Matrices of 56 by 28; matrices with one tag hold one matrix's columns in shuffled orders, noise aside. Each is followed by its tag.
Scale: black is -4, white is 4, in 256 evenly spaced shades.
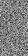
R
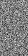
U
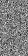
R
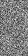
U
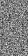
R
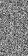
R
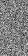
R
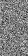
U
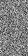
U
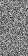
U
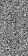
R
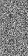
R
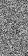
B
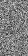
U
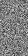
B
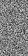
B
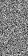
B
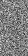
U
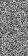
U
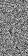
B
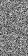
U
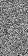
B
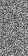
R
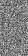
R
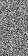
U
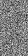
R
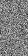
B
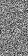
B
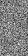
R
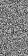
B
